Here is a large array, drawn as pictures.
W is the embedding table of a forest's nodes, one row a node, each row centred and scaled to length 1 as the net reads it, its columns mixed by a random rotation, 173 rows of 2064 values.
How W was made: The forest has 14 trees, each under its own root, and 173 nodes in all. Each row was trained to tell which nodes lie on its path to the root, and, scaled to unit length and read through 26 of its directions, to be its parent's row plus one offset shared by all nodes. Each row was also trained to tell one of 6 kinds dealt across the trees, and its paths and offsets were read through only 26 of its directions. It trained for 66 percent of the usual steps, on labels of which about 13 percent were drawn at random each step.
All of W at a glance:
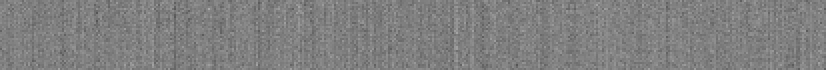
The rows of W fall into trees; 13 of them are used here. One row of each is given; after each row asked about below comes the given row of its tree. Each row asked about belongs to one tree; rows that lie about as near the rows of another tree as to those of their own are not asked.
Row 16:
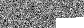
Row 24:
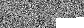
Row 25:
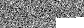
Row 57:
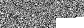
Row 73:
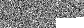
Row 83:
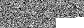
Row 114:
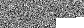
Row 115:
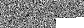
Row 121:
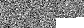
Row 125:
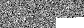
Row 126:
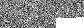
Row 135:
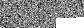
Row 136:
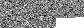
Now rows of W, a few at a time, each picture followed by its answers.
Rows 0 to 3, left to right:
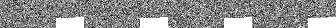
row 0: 83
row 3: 121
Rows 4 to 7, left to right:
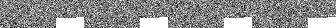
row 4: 114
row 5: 126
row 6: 126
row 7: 16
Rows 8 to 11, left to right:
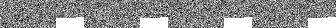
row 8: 135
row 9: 115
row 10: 25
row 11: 25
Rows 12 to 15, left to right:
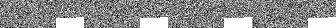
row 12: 25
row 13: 24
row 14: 83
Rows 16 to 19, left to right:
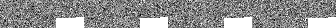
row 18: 25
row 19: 135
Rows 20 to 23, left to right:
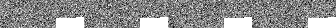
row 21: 57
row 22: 135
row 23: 24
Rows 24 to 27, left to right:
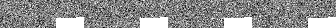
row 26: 135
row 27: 115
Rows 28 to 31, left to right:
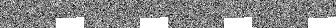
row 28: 114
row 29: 25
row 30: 135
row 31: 83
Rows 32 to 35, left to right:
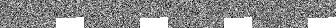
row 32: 25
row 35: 121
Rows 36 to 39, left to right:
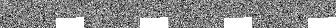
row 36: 16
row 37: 24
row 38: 83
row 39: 121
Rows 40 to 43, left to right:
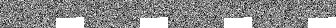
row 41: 83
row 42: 24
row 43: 73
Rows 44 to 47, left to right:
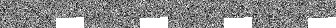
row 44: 125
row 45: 57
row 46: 126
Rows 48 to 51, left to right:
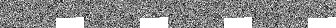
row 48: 25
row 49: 126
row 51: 126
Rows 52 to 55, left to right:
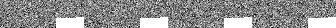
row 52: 125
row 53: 114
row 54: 83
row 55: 135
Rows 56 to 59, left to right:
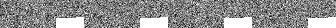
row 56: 115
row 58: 126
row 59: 115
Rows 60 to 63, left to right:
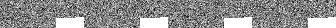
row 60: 83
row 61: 25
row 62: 135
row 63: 25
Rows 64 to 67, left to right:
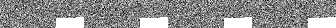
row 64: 57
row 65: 83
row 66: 115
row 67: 125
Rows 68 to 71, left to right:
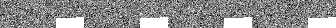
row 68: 115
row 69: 125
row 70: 114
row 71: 135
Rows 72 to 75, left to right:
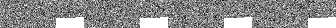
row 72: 136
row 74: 121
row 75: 25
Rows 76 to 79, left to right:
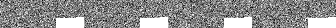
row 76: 121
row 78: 57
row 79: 135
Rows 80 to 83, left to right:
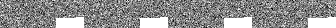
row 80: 16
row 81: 115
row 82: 16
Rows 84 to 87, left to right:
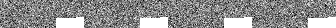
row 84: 114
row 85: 24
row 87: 114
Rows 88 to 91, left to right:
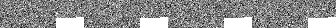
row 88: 125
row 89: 126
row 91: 24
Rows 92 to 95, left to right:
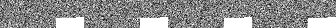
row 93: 135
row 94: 73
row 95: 126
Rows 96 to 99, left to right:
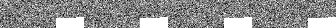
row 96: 57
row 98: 125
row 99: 25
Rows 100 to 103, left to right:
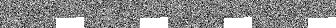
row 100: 125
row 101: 121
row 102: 114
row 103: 135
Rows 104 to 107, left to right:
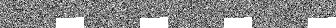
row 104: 83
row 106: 57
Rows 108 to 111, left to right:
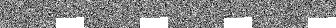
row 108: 121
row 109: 83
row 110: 121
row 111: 24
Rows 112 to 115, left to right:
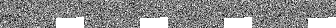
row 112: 73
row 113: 25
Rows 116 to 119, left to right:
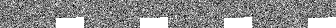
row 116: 114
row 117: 24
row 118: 121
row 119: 115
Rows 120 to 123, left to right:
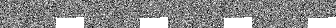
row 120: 125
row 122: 125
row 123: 115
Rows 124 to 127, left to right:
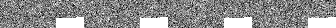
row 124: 114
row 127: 24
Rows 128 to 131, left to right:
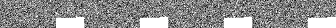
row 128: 125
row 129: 57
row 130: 24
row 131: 24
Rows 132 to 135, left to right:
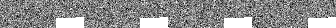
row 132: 16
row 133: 83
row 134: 121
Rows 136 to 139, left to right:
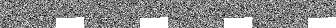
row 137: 57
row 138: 115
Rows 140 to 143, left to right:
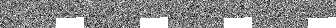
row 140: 115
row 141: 16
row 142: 126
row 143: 115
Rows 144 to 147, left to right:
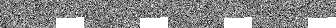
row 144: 135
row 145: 121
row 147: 25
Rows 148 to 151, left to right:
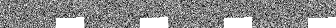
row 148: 136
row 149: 57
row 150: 57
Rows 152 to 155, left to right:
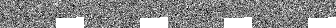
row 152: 114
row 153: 57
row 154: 83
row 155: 114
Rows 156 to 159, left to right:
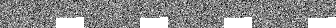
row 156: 24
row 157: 83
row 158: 24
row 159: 24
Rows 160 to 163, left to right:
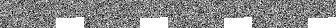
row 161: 135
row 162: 121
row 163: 114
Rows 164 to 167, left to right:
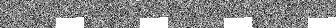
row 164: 126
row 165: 16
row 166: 25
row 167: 135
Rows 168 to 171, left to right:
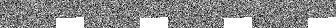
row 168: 115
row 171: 16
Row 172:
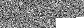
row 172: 57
